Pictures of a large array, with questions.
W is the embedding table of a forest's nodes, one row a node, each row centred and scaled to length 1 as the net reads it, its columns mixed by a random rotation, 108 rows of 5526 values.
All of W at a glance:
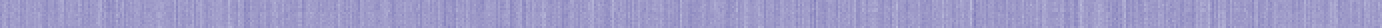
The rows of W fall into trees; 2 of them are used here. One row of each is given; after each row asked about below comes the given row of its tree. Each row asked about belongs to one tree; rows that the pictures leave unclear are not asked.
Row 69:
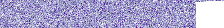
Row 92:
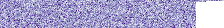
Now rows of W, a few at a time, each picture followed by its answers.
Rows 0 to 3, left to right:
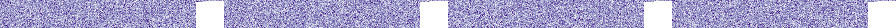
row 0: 69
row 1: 92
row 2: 69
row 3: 69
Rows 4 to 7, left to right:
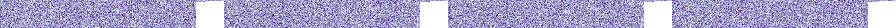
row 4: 92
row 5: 92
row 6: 92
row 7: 69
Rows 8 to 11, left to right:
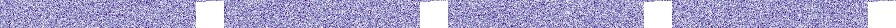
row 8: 92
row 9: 92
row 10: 92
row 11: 69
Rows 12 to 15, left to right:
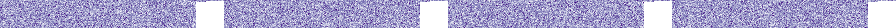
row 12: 92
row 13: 69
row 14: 92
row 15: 69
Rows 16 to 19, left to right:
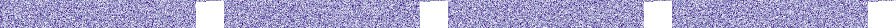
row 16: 92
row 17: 92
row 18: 92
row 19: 92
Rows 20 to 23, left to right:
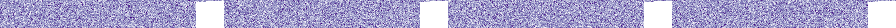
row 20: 92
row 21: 69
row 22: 92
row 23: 69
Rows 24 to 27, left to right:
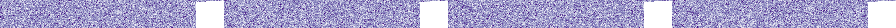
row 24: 92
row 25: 69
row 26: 92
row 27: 69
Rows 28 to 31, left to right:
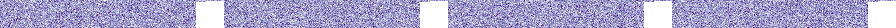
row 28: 92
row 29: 69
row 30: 92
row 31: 69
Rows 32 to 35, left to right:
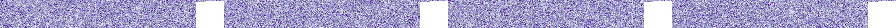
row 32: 69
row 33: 92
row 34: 69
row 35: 92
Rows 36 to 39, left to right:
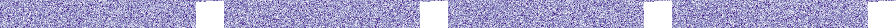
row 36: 92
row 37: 92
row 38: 92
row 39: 92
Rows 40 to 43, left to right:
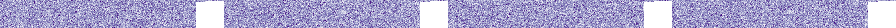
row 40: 69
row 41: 92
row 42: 92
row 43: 92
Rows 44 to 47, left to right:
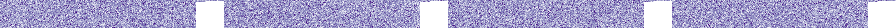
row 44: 69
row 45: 92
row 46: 69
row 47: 92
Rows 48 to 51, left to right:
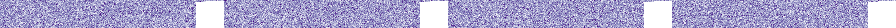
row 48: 69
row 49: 69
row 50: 69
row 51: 92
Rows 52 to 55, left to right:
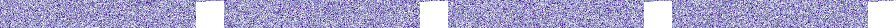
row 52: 92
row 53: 69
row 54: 69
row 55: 92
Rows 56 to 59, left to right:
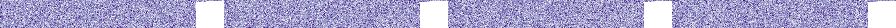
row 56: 92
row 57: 69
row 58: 69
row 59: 69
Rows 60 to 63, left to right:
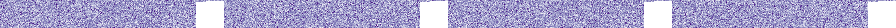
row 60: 69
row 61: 92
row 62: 69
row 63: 92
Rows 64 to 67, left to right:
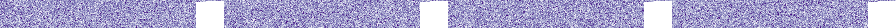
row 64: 69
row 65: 92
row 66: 69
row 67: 92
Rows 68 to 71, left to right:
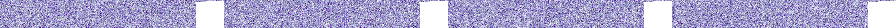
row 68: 69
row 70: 69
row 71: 92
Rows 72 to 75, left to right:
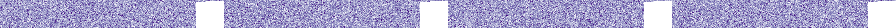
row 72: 92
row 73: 92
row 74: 69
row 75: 92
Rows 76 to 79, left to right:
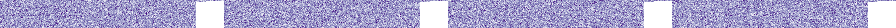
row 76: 92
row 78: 92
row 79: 69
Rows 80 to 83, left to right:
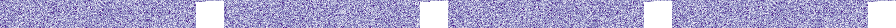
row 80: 69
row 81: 92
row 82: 69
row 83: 69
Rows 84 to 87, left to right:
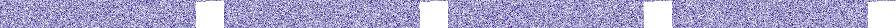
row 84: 92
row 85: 92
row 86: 92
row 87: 69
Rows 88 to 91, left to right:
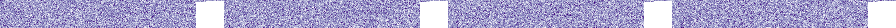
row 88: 69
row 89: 69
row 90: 92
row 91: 92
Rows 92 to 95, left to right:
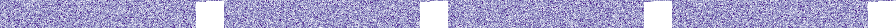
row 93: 92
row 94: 69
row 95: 92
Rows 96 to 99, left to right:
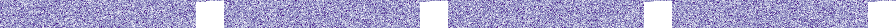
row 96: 92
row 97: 69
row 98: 69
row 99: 69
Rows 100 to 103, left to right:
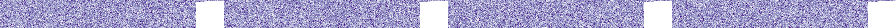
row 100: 69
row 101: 69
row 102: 92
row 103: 92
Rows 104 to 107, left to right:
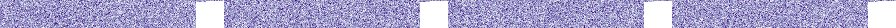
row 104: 92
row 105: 69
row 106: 69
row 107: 92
